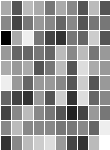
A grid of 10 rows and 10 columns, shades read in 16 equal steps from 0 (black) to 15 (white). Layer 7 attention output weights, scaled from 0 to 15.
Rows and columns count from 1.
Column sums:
72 74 87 84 74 82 57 80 84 88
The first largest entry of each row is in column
3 4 3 6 8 1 8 3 10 10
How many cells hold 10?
7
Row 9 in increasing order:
6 7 7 8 8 8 8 8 11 14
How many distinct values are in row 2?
6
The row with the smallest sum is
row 8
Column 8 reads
5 5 6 11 13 12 13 4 8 3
